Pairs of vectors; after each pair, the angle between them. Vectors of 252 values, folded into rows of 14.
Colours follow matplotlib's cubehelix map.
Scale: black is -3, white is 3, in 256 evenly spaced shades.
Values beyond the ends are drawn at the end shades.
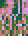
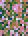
partly opposed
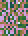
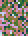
partly aligned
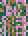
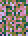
nearly opposite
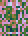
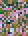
partly opposed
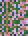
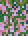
orthogonal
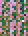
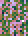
nearly parallel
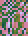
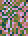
nearly parallel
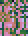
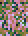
partly aligned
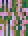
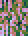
nearly parallel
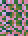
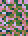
nearly parallel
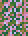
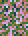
nearly parallel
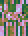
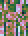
nearly parallel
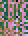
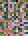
nearly parallel
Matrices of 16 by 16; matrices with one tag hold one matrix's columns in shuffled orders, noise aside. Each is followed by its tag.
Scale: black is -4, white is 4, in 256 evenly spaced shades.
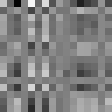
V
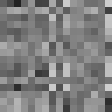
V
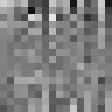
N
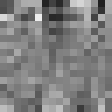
N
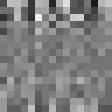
N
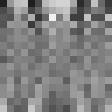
N
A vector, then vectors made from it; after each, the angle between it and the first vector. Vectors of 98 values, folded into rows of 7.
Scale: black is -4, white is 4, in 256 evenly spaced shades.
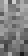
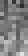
nearly opposite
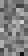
orthogonal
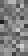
orthogonal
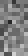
partly opposed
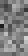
partly opposed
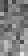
nearly opposite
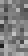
partly opposed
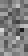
orthogonal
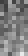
nearly opposite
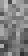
nearly parallel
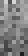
nearly parallel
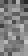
partly opposed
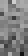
nearly parallel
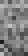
partly aligned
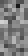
orthogonal
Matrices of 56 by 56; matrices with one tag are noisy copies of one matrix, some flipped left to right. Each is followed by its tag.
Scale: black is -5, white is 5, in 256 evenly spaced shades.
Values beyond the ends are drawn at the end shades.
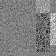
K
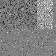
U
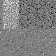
U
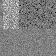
U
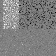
U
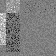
K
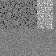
U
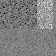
U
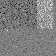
U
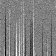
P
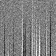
P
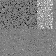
U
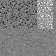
U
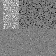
U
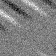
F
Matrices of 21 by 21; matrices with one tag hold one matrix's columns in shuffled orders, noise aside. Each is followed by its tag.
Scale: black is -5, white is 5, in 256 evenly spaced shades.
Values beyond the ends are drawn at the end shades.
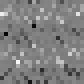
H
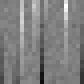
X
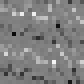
H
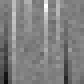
X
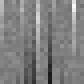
X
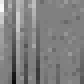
X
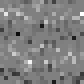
H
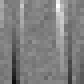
X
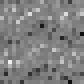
H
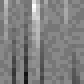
X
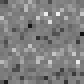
H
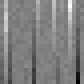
X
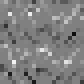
H
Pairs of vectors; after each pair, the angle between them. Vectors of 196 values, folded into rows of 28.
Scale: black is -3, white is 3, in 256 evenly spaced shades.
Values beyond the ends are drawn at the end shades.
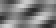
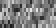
partly opposed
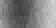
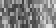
partly aligned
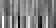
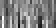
nearly parallel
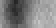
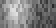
nearly opposite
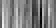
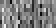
partly aligned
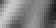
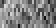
partly aligned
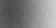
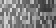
partly opposed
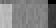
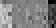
nearly parallel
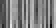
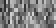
partly aligned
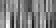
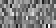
orthogonal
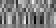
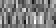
nearly opposite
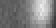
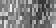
partly opposed
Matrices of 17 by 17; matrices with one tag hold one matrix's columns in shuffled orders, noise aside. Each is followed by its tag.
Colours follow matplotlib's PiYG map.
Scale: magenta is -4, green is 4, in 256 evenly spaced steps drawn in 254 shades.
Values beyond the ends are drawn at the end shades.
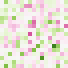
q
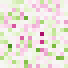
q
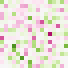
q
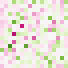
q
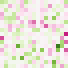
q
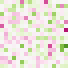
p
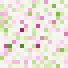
p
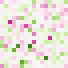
q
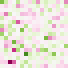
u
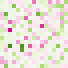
p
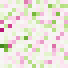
p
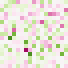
u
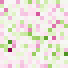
u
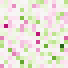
q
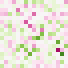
u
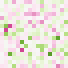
u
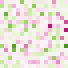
p
